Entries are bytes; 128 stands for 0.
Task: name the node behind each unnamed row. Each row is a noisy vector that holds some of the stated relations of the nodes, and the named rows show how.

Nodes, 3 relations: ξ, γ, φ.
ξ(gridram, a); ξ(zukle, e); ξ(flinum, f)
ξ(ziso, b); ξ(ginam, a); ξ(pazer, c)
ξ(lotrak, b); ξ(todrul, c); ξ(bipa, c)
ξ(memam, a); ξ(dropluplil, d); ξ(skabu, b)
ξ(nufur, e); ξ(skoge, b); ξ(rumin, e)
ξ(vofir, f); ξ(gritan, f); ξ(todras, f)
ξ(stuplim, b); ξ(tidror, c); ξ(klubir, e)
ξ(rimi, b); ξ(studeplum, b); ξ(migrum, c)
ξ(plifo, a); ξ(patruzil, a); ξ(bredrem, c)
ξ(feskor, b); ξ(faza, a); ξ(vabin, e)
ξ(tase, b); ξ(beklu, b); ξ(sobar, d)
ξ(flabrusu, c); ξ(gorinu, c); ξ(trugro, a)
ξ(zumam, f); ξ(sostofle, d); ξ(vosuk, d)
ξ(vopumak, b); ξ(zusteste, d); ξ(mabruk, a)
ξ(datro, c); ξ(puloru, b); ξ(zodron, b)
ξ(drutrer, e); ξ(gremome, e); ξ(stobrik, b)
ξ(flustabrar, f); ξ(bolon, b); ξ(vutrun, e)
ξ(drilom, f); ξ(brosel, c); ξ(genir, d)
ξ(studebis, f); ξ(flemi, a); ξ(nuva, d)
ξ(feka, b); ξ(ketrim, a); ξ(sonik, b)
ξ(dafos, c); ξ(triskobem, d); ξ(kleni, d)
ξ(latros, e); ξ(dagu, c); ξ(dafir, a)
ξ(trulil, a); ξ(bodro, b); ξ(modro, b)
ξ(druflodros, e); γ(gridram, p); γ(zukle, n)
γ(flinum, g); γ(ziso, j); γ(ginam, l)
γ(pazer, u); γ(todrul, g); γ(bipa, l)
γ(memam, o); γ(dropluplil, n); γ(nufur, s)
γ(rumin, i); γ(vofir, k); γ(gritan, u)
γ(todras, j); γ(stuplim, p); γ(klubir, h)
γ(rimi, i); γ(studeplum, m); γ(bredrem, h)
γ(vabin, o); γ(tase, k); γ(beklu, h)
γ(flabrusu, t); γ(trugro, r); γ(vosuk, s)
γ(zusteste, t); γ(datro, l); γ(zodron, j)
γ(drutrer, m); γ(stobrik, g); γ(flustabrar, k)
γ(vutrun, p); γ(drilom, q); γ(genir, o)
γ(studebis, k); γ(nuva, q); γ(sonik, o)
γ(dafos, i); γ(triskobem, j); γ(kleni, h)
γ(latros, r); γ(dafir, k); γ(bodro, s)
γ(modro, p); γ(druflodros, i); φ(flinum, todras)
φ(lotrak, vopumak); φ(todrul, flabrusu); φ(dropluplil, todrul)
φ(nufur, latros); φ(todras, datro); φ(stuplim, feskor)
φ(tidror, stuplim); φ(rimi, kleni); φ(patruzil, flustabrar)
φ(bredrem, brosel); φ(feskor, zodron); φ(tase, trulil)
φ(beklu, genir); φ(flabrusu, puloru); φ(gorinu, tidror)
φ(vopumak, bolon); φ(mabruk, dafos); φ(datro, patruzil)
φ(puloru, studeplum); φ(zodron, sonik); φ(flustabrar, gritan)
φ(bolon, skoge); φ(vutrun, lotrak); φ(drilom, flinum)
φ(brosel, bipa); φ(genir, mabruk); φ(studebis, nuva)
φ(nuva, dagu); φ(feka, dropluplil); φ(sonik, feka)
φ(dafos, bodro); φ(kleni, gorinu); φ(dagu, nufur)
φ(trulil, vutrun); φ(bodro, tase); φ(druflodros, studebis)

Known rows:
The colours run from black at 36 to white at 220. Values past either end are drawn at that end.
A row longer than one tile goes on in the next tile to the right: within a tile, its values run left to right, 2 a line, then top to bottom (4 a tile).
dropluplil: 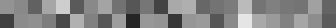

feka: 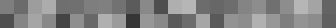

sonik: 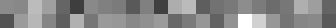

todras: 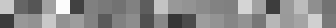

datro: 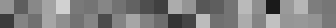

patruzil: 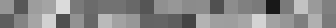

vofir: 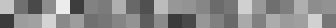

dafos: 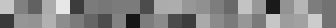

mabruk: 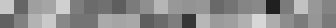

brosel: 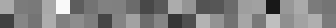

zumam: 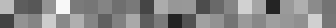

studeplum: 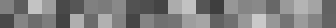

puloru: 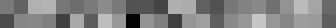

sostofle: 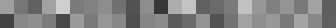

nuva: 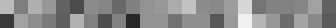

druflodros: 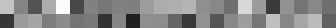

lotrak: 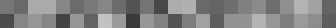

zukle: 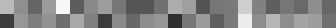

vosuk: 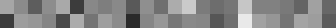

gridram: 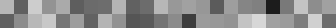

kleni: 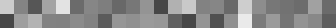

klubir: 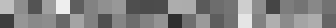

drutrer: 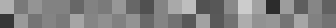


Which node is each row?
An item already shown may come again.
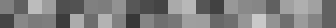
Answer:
studeplum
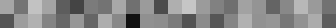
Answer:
stuplim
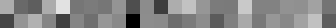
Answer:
zusteste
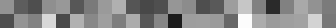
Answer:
gritan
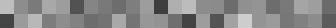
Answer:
beklu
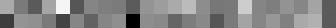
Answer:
triskobem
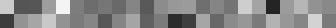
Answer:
flinum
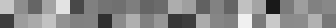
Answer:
bredrem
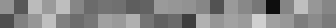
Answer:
ginam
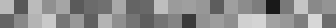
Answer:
gridram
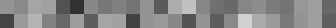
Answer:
bodro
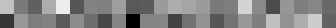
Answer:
rumin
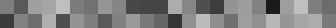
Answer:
bipa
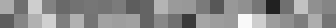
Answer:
memam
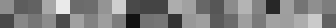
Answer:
latros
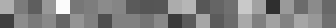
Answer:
gremome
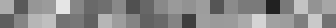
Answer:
trugro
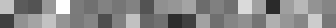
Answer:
flinum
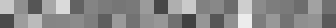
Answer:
kleni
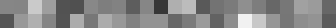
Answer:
sonik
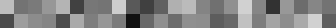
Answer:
vutrun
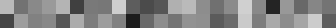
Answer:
vutrun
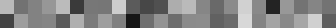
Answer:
vutrun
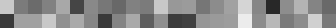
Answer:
drilom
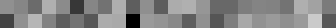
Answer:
tase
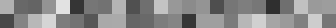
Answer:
dafir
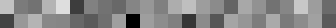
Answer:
rimi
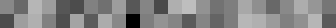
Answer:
modro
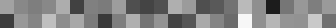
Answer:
pazer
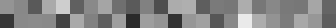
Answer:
dropluplil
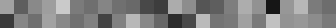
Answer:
datro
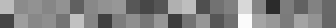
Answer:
vabin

